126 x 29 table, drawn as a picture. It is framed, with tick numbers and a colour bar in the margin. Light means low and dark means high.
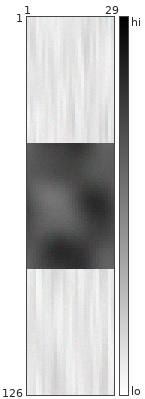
The table splits into 3 rows of 1 panel. Panel 1,1: very low, streaked downward, faint in contrast. Panel 2,1: high, smooth. Panel 3,1: very low, streaked downward, faint in contrast.
